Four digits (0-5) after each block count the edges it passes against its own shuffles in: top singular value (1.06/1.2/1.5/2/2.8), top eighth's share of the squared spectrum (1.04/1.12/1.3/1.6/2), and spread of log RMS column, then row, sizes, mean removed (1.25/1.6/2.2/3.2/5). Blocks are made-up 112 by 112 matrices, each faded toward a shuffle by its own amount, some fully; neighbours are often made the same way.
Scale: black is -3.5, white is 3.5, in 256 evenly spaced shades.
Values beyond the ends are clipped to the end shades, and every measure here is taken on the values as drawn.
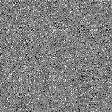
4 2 1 1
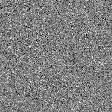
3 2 1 0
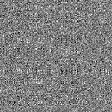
4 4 2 2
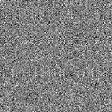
4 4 2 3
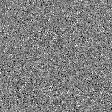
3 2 0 0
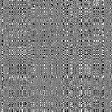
5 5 4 4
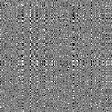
5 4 4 3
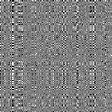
5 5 4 4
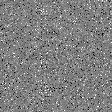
3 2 0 0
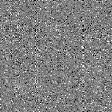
4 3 2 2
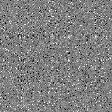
4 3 2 1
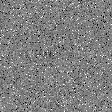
3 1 0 0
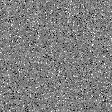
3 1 0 0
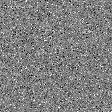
0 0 0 0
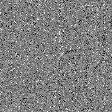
1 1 2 0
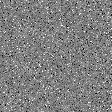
0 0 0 0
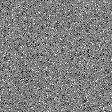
0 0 1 0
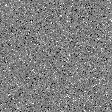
0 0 0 0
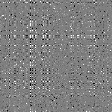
5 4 3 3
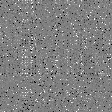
3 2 1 0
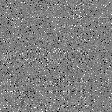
4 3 1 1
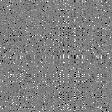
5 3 2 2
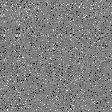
3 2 1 1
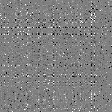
5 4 2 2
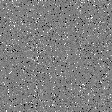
3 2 1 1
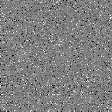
3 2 0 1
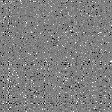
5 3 2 2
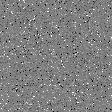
2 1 0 1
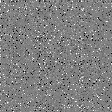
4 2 1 1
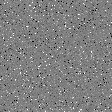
0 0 0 0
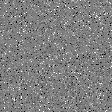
3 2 1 1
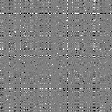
5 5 3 3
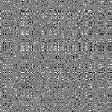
5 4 3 3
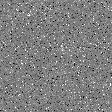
1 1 0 0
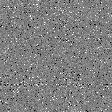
3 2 0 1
